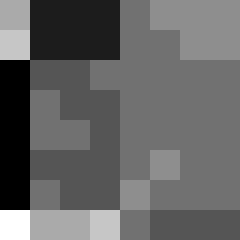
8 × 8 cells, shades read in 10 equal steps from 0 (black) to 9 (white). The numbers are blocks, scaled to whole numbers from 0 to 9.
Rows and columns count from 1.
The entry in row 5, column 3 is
4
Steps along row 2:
down same same up same up same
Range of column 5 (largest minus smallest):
1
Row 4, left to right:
0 4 3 3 4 4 4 4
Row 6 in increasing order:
0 3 3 3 4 4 4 5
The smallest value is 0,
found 5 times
